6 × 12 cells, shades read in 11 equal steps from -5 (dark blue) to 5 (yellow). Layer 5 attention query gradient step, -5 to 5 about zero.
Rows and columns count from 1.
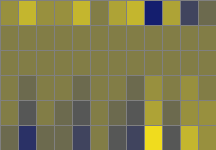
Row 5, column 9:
2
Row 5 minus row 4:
0 -1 0 -1 -1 0 -1 -1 1 -1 0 1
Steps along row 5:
down up down down up down down up down up same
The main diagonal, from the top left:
1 0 0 0 -2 0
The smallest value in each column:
-1 -4 -1 -1 -3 0 -2 -3 -5 -2 -3 -1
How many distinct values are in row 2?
1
